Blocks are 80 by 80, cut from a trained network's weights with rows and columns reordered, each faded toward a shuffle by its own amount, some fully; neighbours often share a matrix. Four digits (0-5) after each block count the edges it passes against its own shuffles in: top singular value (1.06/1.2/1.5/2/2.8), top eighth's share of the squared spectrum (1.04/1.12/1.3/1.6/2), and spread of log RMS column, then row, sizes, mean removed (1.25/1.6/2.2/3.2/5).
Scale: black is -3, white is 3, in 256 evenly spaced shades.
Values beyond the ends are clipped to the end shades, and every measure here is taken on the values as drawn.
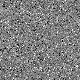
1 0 1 0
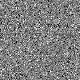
2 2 1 0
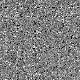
3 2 1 1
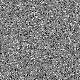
2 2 0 0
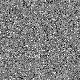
1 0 0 1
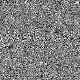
2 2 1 2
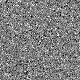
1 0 0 0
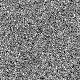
0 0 0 0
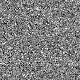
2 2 0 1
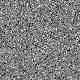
0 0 0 0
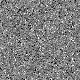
0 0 0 0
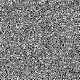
3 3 1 2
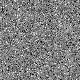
0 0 0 0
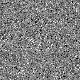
1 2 0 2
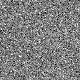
0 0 1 0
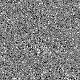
1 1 0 1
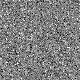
0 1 0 1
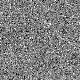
1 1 0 1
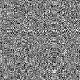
4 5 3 2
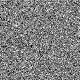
2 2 0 0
